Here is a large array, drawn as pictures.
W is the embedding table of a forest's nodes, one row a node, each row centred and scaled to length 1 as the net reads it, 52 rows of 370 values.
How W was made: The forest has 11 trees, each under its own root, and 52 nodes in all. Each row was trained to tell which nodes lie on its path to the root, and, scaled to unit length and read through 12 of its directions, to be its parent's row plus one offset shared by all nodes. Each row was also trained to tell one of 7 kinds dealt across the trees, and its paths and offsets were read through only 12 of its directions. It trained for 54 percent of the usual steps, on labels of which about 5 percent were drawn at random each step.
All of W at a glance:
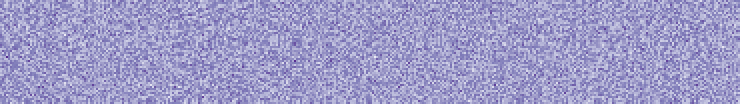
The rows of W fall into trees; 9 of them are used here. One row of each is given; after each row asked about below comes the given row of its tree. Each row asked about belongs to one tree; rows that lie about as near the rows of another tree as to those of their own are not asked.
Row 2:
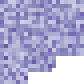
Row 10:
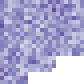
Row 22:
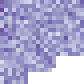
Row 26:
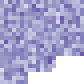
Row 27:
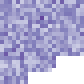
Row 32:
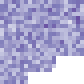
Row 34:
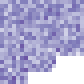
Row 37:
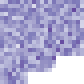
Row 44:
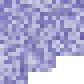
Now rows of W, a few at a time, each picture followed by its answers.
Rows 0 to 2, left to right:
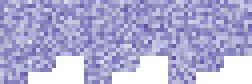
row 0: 10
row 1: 32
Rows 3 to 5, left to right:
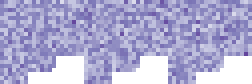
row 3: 2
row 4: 44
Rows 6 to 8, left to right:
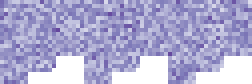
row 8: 37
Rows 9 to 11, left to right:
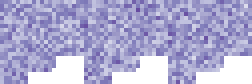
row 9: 2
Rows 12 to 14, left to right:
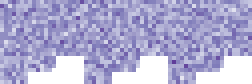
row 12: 26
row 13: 44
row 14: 37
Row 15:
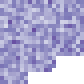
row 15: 10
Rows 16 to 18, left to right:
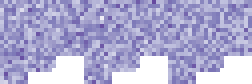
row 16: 26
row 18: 2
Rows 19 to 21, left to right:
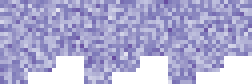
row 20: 10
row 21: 22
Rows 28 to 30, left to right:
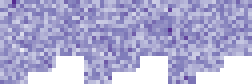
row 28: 37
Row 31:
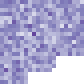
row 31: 22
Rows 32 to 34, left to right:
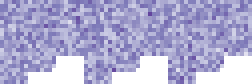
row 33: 22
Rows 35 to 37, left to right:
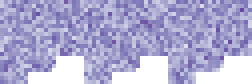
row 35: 34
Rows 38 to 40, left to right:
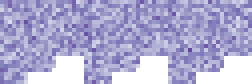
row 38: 34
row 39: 32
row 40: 10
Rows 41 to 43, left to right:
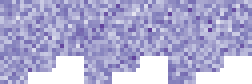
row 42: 22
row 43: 34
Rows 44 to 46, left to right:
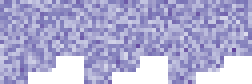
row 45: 10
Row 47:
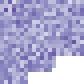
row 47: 34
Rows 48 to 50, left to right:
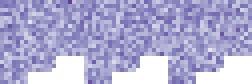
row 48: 22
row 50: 34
